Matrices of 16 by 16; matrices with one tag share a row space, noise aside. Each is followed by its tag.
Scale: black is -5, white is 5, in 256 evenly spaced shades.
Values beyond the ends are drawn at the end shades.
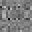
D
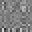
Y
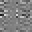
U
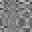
U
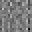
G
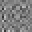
Y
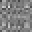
D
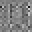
G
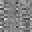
U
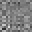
D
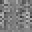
U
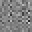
G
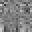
U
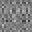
Y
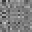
D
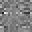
U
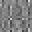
G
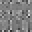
G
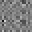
Y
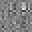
Y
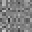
D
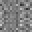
U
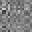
D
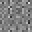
G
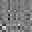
D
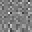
G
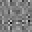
G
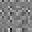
G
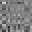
D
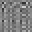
Y
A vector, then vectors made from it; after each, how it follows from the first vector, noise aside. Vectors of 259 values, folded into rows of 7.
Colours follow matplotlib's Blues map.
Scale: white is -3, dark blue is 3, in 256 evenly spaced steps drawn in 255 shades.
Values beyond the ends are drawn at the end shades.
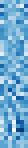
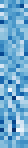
negated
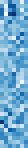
wrapped around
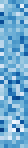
sign-scrambled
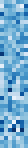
sign-scrambled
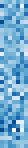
sign-scrambled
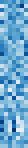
negated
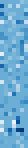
partly zeroed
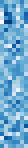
wrapped around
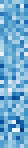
sign-scrambled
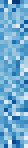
wrapped around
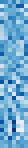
negated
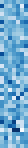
sign-scrambled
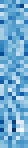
negated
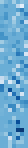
partly zeroed
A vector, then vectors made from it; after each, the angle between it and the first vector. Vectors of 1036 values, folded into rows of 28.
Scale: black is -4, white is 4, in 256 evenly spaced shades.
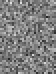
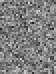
partly opposed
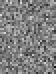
nearly parallel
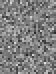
nearly parallel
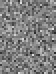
nearly parallel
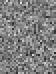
nearly parallel
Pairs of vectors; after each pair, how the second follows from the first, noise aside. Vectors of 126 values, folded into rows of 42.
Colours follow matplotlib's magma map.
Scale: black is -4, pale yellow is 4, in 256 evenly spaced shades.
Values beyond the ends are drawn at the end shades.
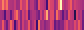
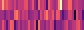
copied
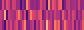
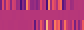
partly zeroed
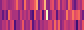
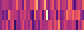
copied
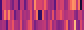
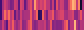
copied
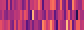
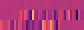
partly zeroed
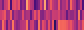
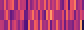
shuffled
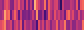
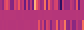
partly zeroed
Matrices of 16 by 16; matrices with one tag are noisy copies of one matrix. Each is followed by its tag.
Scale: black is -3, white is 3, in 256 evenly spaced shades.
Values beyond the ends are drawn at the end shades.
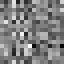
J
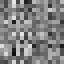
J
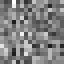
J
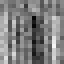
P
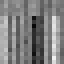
P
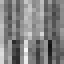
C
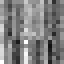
C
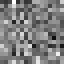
J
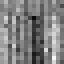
P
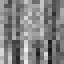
C
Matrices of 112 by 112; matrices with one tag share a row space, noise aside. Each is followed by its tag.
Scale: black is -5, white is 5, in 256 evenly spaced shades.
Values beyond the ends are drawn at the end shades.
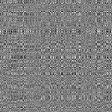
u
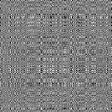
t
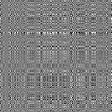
t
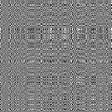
t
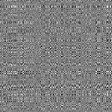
u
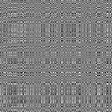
u
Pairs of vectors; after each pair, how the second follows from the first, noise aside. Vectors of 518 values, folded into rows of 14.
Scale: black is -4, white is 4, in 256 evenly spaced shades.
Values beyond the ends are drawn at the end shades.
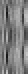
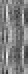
negated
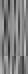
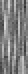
negated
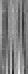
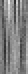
reversed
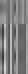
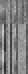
negated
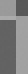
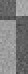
negated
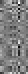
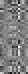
negated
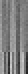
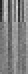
reversed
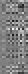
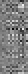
negated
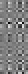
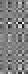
negated
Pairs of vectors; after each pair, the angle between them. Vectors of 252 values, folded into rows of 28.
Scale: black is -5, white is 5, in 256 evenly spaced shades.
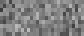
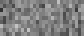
nearly parallel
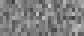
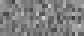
nearly parallel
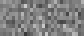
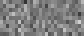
partly aligned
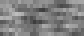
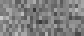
partly aligned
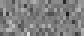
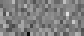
nearly opposite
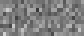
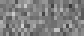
orthogonal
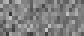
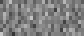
orthogonal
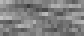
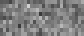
partly opposed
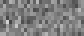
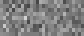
orthogonal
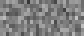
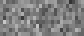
partly opposed
